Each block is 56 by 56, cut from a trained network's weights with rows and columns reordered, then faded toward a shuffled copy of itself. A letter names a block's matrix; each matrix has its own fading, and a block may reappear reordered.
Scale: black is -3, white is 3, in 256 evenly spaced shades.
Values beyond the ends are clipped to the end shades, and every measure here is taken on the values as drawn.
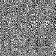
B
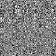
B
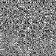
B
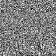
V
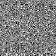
B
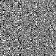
B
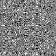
V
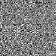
B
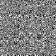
B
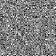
B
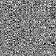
B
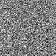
V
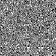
V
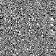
V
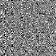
B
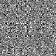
V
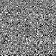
B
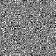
B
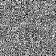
V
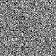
V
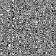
B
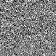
V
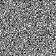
V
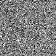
V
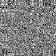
V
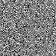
V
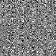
B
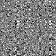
V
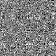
V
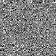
B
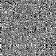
V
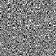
B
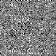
B
